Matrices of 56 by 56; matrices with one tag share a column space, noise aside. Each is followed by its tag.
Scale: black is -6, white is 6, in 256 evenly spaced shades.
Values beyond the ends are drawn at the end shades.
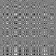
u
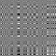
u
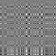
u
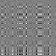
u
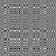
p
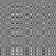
u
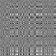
u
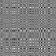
p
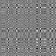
p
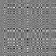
p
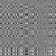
u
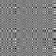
p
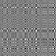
p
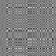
p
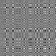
p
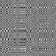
p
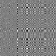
p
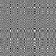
p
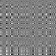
u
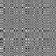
p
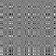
u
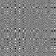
p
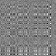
u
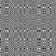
p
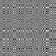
p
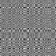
p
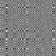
p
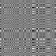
p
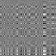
u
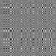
p
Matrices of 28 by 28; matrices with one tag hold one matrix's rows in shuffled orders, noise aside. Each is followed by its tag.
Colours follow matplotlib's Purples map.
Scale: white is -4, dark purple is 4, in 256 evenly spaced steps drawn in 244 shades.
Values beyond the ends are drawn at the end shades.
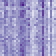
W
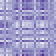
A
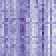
W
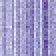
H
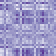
A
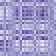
A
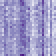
W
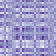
A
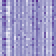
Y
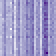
H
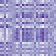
A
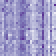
W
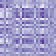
A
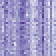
W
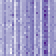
H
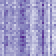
W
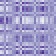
A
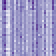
Y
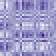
A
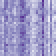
W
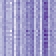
H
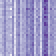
H
